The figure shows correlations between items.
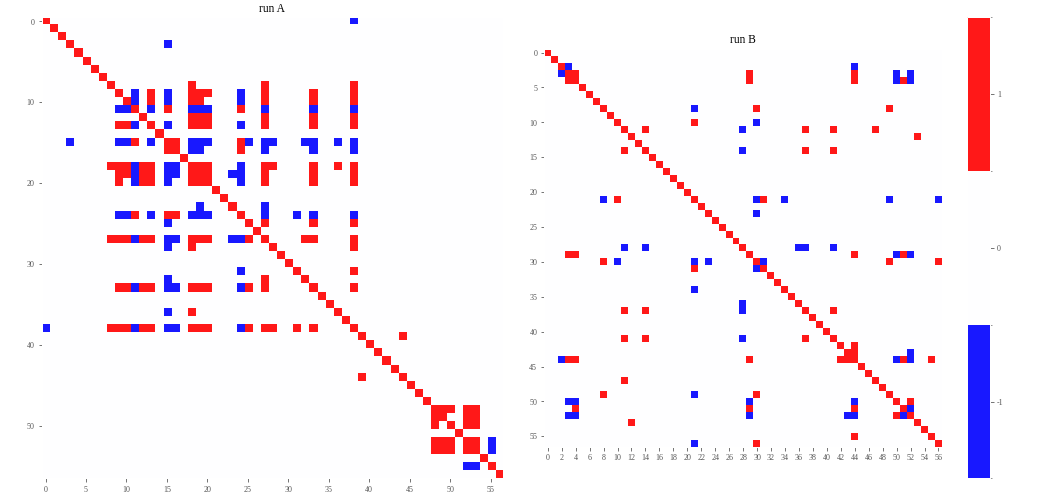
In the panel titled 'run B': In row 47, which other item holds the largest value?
11
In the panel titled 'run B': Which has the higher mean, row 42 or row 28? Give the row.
42
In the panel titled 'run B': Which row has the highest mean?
44
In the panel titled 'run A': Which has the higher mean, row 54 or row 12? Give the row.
12
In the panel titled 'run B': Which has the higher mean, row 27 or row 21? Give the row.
27
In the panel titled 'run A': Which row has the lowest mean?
15
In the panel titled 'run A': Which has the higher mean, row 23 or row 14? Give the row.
14
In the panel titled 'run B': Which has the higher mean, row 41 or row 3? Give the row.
41
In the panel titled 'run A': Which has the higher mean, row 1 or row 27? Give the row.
27
